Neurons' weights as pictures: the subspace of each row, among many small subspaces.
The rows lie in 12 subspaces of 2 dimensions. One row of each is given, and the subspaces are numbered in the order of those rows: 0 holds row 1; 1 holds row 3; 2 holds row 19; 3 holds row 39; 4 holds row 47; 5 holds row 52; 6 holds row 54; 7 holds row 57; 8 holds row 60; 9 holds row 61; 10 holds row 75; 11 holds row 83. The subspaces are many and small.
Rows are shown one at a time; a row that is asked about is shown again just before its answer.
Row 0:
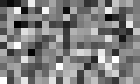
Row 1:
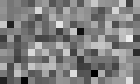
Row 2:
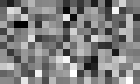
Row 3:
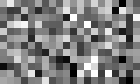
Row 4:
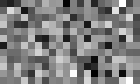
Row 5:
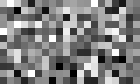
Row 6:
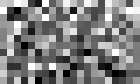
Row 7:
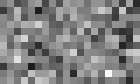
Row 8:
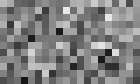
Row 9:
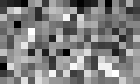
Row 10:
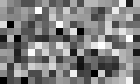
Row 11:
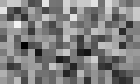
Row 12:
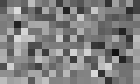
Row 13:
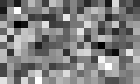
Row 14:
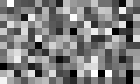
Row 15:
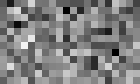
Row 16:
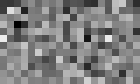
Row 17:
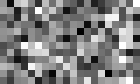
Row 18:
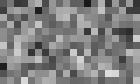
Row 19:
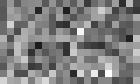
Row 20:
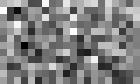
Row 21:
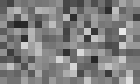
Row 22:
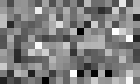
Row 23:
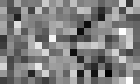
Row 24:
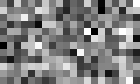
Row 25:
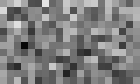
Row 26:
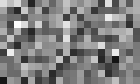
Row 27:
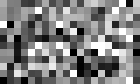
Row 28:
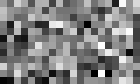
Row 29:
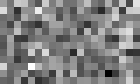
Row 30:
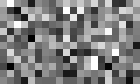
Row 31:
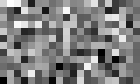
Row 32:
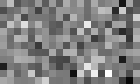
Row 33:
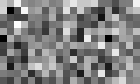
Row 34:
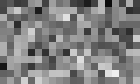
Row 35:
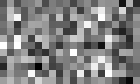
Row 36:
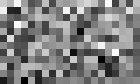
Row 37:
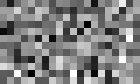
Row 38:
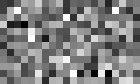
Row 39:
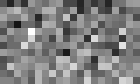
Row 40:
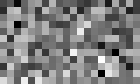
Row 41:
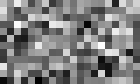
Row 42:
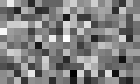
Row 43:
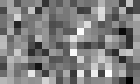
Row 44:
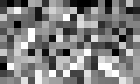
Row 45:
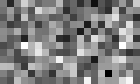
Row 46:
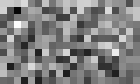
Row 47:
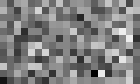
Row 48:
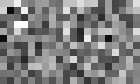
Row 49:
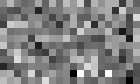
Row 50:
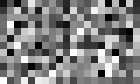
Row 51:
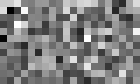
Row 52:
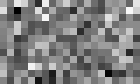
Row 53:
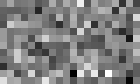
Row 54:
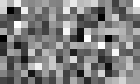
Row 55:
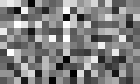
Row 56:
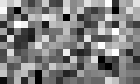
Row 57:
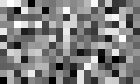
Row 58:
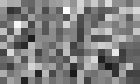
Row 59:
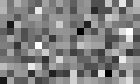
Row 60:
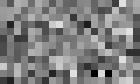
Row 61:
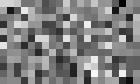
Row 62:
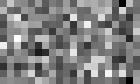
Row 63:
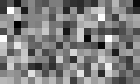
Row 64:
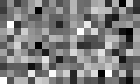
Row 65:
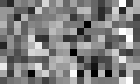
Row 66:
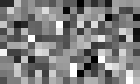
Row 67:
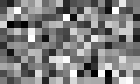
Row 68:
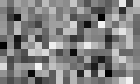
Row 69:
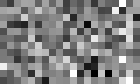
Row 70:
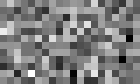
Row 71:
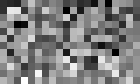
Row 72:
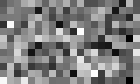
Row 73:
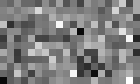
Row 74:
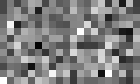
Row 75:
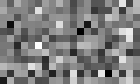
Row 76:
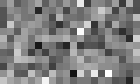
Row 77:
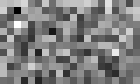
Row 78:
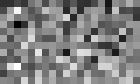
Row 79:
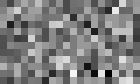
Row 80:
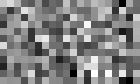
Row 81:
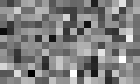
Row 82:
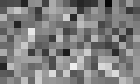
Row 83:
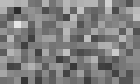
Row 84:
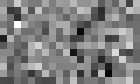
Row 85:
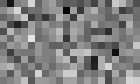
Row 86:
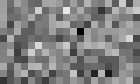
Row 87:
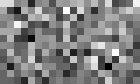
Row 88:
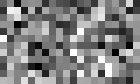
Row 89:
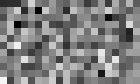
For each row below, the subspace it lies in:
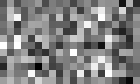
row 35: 6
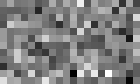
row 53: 2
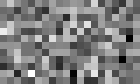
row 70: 7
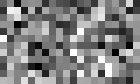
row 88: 9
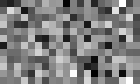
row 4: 9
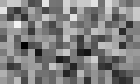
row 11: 5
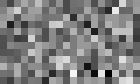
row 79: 8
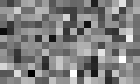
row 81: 7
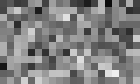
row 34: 3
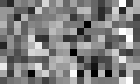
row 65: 9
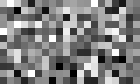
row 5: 7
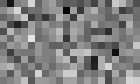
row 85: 4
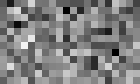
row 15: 4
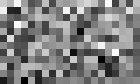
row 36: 1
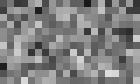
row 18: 3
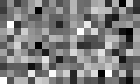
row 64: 10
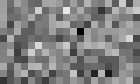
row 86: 2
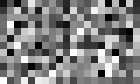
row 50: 10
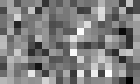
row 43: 9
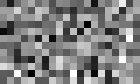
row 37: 7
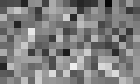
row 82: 3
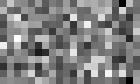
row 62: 6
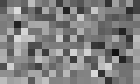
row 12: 4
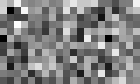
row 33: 6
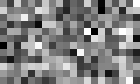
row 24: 3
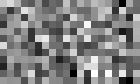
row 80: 9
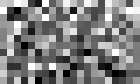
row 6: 5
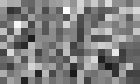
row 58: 2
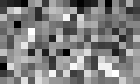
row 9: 3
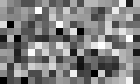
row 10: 0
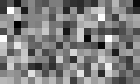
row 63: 6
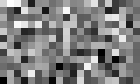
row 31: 7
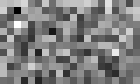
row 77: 11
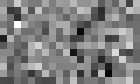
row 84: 9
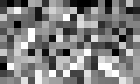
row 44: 3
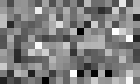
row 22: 2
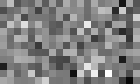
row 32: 1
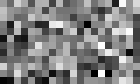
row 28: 8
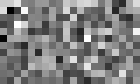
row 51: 6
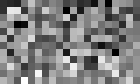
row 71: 1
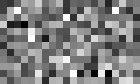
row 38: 8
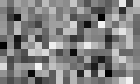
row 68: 6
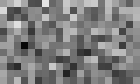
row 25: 5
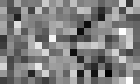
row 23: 9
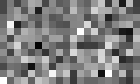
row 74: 10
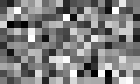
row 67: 8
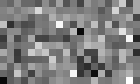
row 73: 0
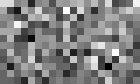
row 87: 4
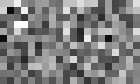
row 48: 6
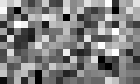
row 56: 8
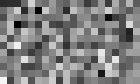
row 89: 7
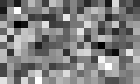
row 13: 8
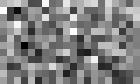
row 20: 5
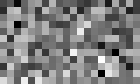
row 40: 1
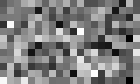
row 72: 0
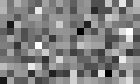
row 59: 10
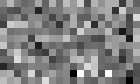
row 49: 2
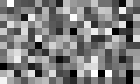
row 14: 4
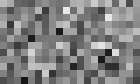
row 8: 0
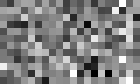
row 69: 1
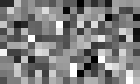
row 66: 0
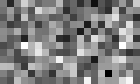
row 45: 5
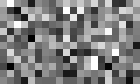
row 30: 4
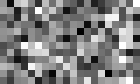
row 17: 5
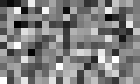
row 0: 7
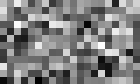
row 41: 8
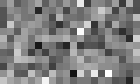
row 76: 2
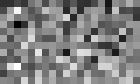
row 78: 11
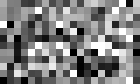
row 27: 0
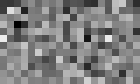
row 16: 6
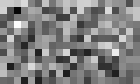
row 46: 11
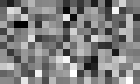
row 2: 1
